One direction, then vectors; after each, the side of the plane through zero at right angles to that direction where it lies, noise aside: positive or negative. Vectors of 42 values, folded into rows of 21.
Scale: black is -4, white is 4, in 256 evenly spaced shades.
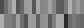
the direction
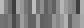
negative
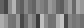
positive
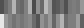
positive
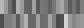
negative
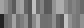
negative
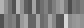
negative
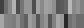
positive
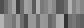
positive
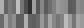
negative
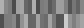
negative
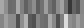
negative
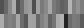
positive
